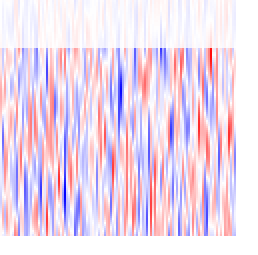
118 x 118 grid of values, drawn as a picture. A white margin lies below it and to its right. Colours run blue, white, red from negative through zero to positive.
Mirror symmetry: none. Average level on the scale: 50%. Seam: horizontal, 20% of the way down, the top part calmer. Grain: streaks running down. Slope: none.
